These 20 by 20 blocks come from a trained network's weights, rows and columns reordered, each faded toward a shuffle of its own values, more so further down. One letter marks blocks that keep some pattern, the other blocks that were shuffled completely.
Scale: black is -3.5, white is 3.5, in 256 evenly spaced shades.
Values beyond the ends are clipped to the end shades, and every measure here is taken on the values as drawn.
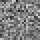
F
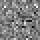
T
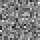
T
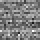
F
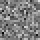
T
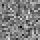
T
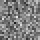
T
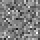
T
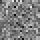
T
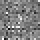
F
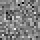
T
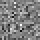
F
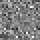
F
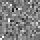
T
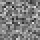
F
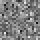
T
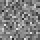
T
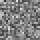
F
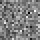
T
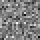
T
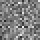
F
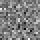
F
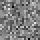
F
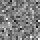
T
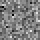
T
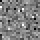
T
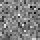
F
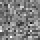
F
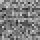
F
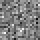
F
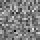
T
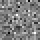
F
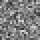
T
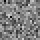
T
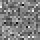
F
